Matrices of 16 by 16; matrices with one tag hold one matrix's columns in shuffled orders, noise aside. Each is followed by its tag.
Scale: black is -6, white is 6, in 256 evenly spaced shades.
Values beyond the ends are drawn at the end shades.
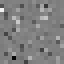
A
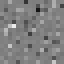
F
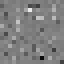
A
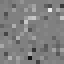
A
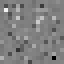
A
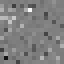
A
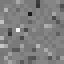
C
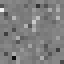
A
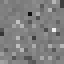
C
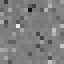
F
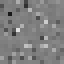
C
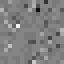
F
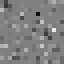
C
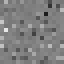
C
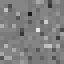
C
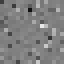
F
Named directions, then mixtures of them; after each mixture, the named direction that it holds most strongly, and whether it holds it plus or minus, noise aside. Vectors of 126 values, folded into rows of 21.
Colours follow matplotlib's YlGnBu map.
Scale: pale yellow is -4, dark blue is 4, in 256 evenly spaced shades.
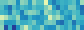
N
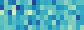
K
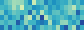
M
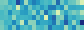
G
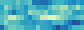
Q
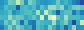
G, minus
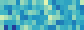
N, plus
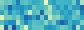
N, plus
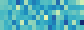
G, plus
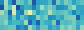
K, plus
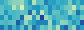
M, plus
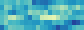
Q, plus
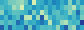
M, plus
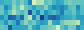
Q, minus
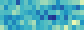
Q, minus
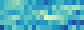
Q, plus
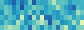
M, minus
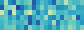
K, plus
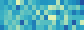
G, minus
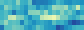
Q, plus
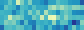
Q, plus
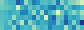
G, plus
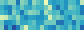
N, plus
